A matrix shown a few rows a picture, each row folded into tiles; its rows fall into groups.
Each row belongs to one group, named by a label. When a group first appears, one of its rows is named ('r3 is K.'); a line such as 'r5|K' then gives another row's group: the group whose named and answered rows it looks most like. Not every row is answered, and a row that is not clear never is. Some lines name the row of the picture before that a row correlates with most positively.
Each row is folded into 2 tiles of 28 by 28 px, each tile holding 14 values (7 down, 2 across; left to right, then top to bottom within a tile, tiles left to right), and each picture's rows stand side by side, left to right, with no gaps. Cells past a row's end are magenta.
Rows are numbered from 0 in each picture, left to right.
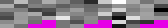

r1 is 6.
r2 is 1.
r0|1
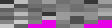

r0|1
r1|6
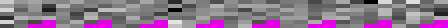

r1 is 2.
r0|1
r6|6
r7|1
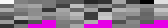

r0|1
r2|6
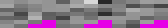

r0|2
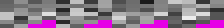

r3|1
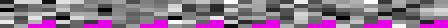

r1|1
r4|1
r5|1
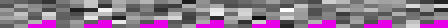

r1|2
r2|1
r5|6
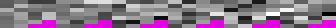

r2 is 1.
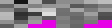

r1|2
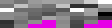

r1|2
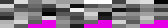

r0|1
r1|2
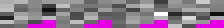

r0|1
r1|2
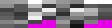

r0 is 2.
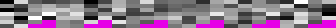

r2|1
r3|6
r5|1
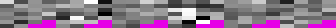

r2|2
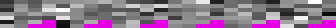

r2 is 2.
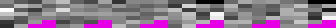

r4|1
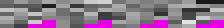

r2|1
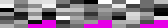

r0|2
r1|6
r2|1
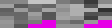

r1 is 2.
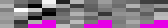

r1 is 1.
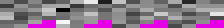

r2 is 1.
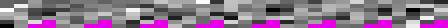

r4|1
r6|1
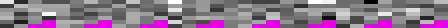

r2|1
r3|1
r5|2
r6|6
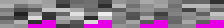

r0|2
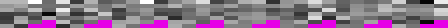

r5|2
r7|6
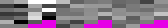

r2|6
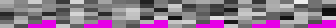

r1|1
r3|1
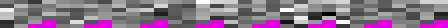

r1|2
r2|2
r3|2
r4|1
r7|2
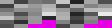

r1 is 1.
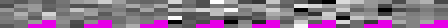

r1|2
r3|6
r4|6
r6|1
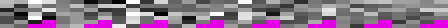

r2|1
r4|1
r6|2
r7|6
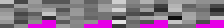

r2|1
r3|1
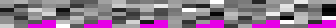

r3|2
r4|6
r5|1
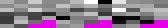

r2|6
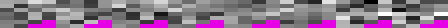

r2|2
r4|6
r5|6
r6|6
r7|6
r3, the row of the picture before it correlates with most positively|0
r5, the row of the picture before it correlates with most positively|2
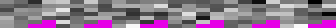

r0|6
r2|2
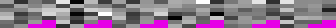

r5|1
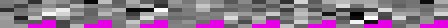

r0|6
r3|2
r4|6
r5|1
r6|2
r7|6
